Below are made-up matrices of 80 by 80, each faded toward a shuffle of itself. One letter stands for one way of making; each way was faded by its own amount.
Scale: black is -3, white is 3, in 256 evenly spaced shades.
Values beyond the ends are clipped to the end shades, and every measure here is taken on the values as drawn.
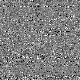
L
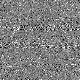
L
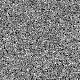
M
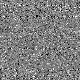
L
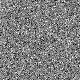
M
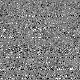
L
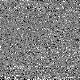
L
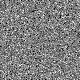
M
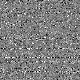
L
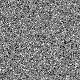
M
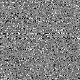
L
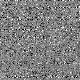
L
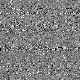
L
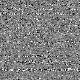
L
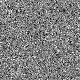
M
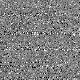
L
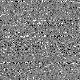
L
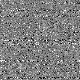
L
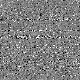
L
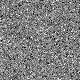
M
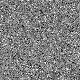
M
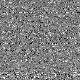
L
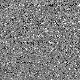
L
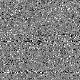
L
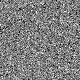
M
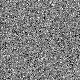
M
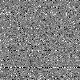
L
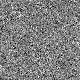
M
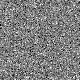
M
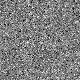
M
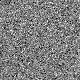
M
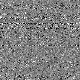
L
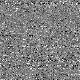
L
